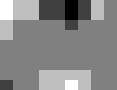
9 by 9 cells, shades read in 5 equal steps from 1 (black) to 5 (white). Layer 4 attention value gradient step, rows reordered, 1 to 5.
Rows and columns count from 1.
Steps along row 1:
down same down same down up up down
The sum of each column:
32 29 29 27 27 25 27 29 27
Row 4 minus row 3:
0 0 0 0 0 1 0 0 0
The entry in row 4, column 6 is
3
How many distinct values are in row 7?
1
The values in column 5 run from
2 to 4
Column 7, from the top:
2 2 3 3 3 3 3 4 4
